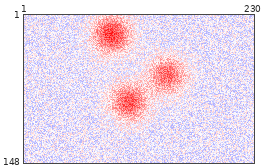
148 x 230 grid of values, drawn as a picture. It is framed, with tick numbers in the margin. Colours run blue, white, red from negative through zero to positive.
Bumps: three. Odd rows or columns: none. Stripes: none. Mirror symmetry: none.
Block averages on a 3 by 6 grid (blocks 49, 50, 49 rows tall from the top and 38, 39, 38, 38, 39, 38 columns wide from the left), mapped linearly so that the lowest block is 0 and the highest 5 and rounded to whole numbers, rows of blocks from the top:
0 1 5 1 0 0 / 0 0 4 4 1 0 / 0 0 1 0 0 0
